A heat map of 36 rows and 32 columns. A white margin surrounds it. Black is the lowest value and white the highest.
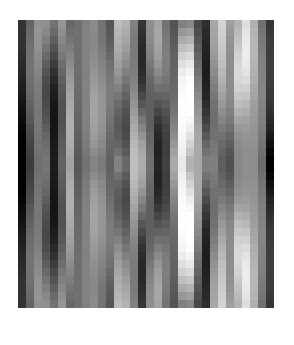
Grain: streaks running down. Ninth with the lowest average: middle left. Mirror symmetry: top to bottom. Histogram: bell-shaped.
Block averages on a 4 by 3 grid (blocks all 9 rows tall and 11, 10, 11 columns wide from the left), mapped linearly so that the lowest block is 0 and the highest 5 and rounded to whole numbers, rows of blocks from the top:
1 3 5 | 0 2 3 | 0 2 3 | 1 3 5
